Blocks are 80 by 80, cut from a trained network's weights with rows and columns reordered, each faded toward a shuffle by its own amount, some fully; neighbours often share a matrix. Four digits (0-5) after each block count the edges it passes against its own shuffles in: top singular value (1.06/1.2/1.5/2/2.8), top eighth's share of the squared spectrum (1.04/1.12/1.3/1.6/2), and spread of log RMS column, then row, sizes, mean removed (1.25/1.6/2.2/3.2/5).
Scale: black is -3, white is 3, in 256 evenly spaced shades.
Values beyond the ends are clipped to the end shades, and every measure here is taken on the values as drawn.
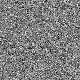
0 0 0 0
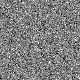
0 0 0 0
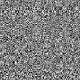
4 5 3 3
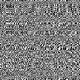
4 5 2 3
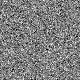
0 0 0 0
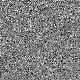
1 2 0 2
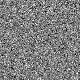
0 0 0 0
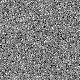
0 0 0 0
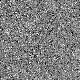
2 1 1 0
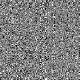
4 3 3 1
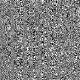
3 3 3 1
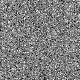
1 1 0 0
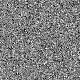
1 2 0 0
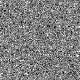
1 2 0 2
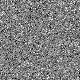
0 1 0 0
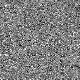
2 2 0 2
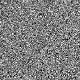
2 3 0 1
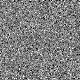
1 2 0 2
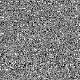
2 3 0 3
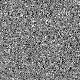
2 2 0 2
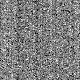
2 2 0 1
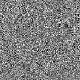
3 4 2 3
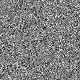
1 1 0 1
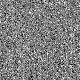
1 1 0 0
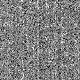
2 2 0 1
